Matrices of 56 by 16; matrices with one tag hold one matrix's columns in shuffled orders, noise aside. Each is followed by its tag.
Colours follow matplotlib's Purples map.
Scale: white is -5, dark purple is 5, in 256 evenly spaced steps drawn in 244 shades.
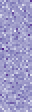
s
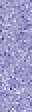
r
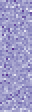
s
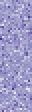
r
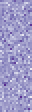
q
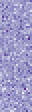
r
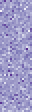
s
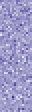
q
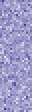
q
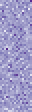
s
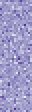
q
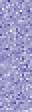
s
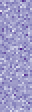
s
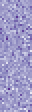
r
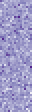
r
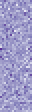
s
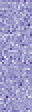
q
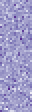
r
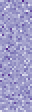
s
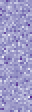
q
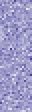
s
